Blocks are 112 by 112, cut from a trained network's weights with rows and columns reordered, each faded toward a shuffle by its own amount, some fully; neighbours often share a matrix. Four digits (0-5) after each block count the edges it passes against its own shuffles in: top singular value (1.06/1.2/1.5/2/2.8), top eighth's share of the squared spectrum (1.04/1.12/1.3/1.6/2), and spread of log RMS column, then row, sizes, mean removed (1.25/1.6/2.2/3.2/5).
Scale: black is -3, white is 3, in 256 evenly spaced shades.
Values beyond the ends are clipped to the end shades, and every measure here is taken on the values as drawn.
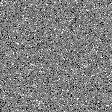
0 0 0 0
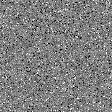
0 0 0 0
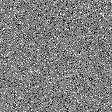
0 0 0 0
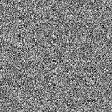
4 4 2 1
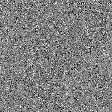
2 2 0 1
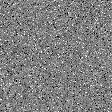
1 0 0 0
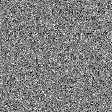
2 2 0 1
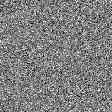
2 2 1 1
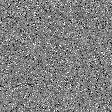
0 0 0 0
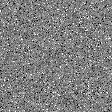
1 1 0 0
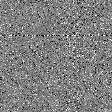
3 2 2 1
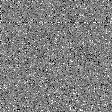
2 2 1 1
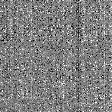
3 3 1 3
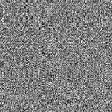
4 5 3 2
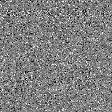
2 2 0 2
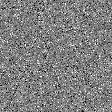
1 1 0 1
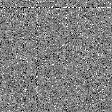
3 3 2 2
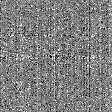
3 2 1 2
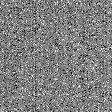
2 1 0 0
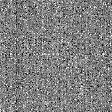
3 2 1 2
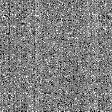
3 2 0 2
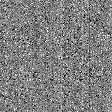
2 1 0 1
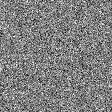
1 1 0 0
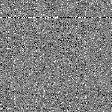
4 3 3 2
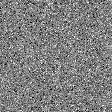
1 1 0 0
